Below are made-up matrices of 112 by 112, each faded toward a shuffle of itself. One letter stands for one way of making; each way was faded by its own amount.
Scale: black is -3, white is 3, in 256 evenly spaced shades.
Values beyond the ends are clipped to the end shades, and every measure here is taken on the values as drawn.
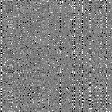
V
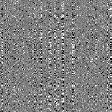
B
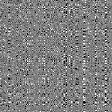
B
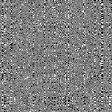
V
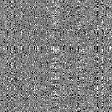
V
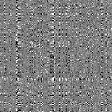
B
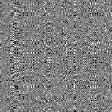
B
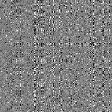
B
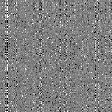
V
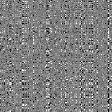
B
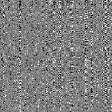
V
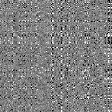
B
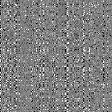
B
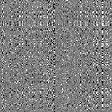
B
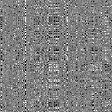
B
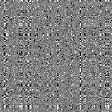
V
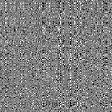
V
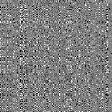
B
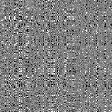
B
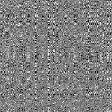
V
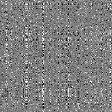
V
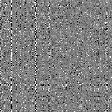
V
